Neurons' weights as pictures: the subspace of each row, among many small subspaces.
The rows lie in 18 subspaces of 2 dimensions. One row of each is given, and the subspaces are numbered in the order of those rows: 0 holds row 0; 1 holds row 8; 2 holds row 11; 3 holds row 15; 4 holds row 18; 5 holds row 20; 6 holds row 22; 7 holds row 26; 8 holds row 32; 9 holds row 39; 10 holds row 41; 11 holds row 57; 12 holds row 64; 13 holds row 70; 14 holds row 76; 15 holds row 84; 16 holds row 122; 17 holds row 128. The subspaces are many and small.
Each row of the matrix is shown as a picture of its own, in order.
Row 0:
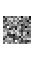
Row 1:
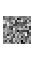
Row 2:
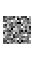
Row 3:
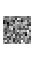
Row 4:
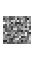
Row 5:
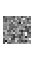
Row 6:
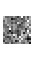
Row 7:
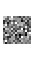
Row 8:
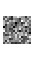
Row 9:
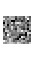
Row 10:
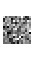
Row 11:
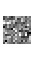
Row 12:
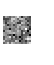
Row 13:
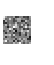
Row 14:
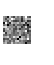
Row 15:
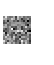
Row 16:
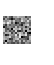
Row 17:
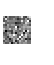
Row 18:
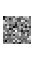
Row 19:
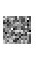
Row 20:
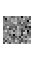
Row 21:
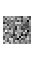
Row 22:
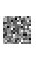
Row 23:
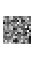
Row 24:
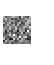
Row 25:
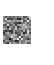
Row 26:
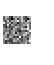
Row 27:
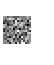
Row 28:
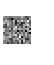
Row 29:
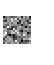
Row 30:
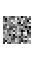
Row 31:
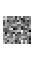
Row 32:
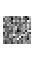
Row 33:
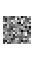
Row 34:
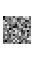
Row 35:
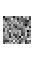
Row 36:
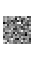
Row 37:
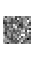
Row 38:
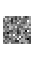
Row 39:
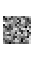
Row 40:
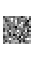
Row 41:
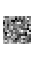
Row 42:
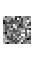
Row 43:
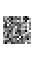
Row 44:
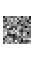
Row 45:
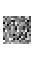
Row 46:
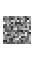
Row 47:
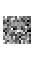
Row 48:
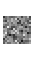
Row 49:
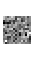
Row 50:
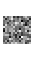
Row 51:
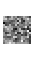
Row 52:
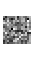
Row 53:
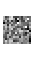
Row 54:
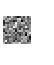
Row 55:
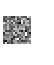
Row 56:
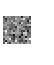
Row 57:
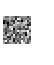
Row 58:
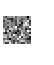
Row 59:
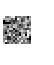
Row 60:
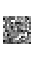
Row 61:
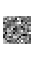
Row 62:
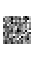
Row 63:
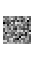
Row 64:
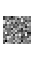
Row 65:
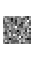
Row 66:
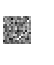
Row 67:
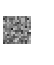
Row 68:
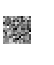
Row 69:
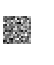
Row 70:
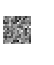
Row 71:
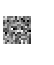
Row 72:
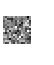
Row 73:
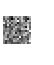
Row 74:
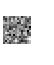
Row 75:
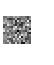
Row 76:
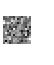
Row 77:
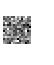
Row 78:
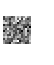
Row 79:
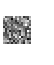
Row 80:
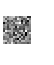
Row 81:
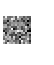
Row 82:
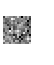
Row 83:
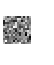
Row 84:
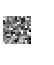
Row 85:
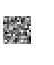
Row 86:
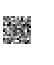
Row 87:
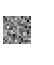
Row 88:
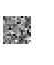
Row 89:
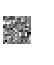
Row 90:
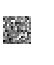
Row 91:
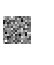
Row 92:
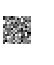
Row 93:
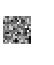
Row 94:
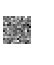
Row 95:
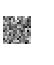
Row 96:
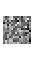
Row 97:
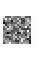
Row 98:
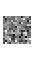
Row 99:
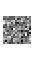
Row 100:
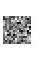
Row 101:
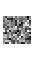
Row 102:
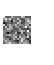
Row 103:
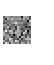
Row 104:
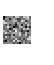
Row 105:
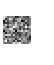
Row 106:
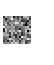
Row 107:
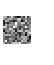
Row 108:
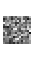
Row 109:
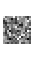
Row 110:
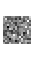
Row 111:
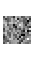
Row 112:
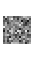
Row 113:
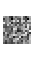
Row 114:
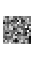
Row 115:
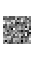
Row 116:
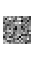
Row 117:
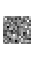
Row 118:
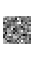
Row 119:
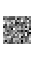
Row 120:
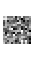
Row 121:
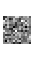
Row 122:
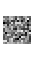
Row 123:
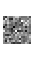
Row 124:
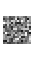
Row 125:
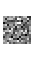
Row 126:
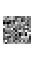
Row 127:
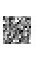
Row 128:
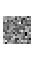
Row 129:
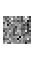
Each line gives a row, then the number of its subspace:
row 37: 12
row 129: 7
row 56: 17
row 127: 13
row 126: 2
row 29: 0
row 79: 1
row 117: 6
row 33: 5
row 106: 1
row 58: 11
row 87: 6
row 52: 15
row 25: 6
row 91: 12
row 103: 5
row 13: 4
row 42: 12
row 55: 17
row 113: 8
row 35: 1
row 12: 3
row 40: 14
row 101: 11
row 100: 10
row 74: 16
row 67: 15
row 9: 10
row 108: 9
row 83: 1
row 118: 0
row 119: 14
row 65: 14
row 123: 4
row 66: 16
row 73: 7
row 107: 1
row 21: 5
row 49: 2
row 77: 13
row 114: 8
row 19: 15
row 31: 3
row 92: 12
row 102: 9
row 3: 11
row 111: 12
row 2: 6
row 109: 2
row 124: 16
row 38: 8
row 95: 7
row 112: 4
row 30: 5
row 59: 2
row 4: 16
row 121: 4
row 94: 13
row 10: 9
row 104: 4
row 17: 17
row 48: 0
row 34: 4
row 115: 14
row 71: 3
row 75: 11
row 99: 14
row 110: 6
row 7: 12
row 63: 16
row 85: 16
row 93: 8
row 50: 1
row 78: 13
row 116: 0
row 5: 17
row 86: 13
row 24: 10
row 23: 8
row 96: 7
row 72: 11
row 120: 3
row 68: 9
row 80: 17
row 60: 10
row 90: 10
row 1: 11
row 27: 11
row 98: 17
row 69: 5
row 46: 16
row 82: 15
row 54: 1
